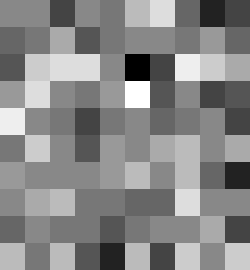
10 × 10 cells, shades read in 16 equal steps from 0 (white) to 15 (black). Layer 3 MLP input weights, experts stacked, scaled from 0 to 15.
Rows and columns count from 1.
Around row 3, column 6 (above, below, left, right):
7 0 7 11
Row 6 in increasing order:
3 4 5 5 6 7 7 7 8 10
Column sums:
67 57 63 81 80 65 78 53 75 85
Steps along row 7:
up same same down down up down up up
